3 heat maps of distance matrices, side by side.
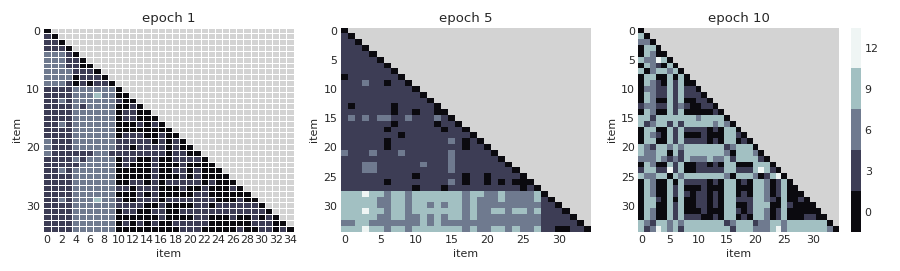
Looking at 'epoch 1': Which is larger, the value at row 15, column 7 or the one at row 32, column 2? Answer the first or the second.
the first
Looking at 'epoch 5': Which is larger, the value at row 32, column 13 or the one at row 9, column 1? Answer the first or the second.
the first
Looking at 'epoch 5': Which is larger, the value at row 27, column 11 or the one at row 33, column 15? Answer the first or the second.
the second
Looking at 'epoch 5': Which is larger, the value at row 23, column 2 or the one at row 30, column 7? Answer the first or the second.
the second
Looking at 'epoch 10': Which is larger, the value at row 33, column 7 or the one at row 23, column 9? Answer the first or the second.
the first
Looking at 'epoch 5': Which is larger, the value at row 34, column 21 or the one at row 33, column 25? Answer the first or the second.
the first
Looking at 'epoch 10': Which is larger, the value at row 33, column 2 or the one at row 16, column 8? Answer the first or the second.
the second
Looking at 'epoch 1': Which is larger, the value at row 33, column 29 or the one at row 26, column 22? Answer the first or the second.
the first
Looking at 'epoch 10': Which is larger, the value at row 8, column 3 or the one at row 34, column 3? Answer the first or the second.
the second
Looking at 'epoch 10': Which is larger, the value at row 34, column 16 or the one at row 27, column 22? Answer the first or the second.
the second
